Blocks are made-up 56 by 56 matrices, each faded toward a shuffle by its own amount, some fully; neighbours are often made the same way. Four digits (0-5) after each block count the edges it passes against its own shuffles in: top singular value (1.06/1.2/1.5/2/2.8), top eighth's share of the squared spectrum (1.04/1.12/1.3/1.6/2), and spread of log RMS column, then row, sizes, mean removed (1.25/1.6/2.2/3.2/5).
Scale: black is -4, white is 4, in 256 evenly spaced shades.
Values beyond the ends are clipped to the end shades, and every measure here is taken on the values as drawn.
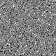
0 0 0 0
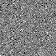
2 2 0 0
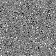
0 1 0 0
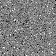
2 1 0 0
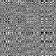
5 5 3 3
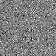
3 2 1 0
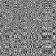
4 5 3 3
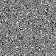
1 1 0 0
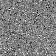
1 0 0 0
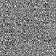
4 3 1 1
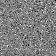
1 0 0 0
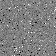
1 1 0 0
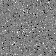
0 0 0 0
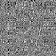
4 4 2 2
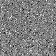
2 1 0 0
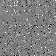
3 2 1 1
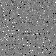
1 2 0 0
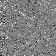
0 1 1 0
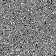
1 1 0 0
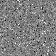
1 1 0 0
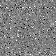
1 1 0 1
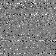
2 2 0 2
